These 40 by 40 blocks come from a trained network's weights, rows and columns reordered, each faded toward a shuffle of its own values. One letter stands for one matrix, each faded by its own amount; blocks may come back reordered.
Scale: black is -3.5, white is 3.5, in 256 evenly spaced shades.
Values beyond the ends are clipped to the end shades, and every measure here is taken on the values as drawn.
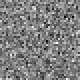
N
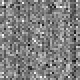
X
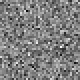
N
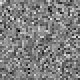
N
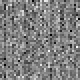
X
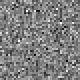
N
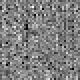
X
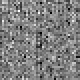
X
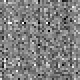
X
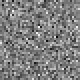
N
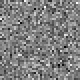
N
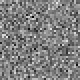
N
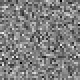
N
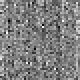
X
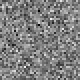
N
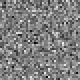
N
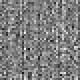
X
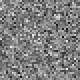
N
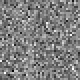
N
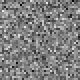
N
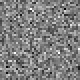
N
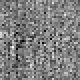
X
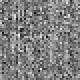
X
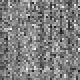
X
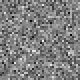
N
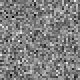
N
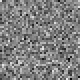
N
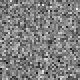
N
